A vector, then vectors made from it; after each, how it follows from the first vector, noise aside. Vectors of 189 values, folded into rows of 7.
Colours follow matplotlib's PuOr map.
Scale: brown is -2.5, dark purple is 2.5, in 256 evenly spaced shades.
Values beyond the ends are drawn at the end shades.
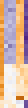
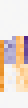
partly zeroed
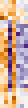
wrapped around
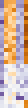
negated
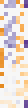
partly zeroed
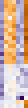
negated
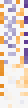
partly zeroed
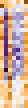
wrapped around
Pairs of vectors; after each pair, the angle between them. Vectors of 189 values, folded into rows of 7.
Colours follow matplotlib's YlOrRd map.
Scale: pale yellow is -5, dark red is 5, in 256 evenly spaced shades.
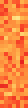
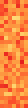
nearly parallel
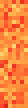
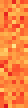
nearly parallel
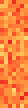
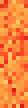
nearly opposite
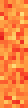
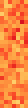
nearly opposite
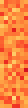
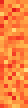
nearly opposite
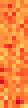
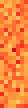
partly opposed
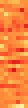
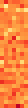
partly opposed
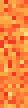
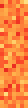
partly opposed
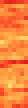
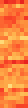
nearly parallel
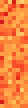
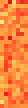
nearly opposite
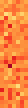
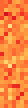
nearly opposite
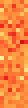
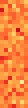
partly opposed
